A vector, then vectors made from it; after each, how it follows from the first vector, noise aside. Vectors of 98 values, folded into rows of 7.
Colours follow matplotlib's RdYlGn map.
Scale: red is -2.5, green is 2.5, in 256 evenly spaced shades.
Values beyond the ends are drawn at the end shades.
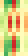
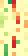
partly zeroed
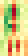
wrapped around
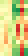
wrapped around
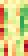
wrapped around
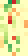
partly zeroed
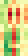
wrapped around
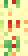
partly zeroed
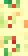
partly zeroed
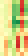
wrapped around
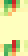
partly zeroed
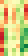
wrapped around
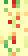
partly zeroed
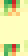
partly zeroed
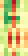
wrapped around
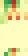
partly zeroed
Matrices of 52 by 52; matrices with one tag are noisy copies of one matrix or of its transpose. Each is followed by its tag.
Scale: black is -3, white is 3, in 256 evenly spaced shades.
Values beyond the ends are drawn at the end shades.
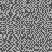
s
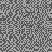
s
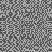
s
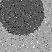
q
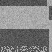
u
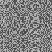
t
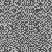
s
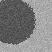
q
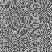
t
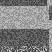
u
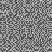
s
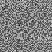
t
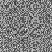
t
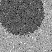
q
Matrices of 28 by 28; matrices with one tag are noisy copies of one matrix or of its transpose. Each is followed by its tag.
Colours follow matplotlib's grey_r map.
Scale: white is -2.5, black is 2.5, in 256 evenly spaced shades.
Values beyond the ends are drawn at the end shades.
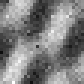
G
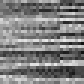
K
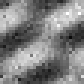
G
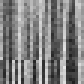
K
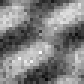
G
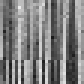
K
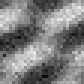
G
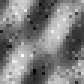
G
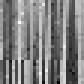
K
